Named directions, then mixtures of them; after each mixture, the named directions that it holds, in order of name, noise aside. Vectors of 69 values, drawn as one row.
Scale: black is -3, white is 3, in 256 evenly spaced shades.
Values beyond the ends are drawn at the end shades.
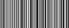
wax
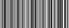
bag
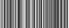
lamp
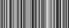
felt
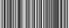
lamp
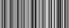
bag, felt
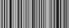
felt, lamp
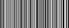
bag, wax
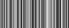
felt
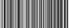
bag, lamp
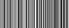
lamp, wax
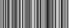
felt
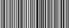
lamp, wax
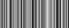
felt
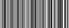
bag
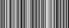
felt, wax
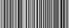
lamp, wax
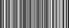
bag, lamp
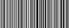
lamp, wax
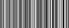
bag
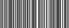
felt, wax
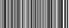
bag, felt
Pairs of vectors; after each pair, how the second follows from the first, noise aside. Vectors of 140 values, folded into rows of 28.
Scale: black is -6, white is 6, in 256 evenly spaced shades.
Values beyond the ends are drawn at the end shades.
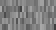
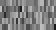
scaled up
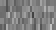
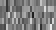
scaled up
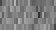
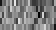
scaled up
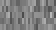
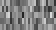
scaled up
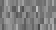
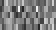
scaled up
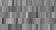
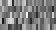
scaled up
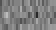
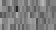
wrapped around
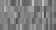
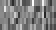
scaled up
